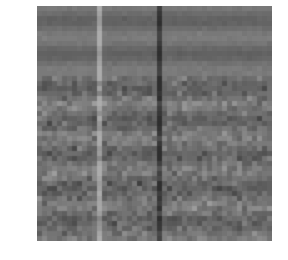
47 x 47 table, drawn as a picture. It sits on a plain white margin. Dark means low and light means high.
Columns 13 and 25 stand out from the rest. Stripes running across repeat 7 times from top to bottom. A horizontal seam about 30% of the way down splits the table, and the top part is calmer. A few values lie far out on both sides of the bulk. The top right is the calmest part. There is no overall slope.
